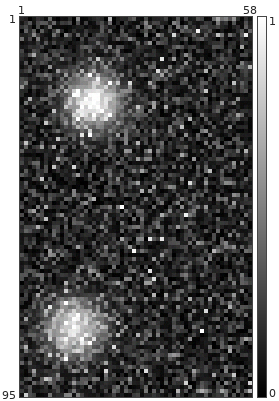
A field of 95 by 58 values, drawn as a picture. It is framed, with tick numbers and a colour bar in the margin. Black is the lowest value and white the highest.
Histogram: skewed, a long tail of high values. Average level on the scale: 20%. Odd rows or columns: none. Mirror symmetry: none. Bumps: two.
